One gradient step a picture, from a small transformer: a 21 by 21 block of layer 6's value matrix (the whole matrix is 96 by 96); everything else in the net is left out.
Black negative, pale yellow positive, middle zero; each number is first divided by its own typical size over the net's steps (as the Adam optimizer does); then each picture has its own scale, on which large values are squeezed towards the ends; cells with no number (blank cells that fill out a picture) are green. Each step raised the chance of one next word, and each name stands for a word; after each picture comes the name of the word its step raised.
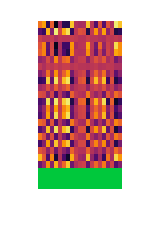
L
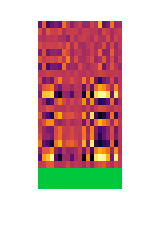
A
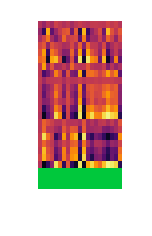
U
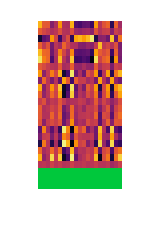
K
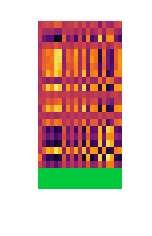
K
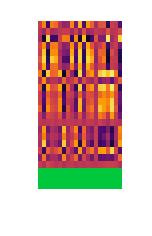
K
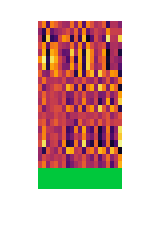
K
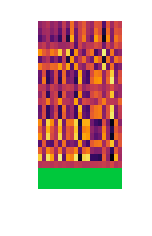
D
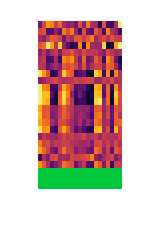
L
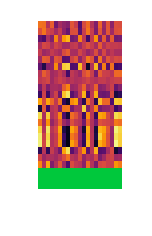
A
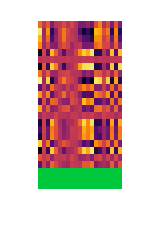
D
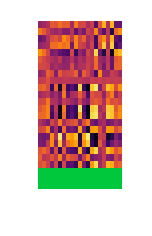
L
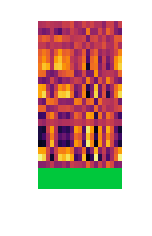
A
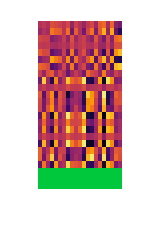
A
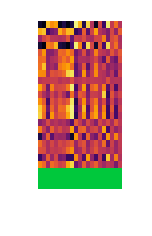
L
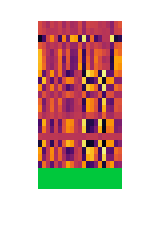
K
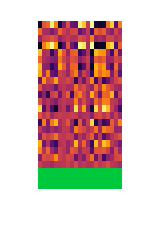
L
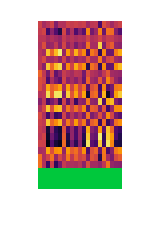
A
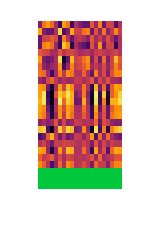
L
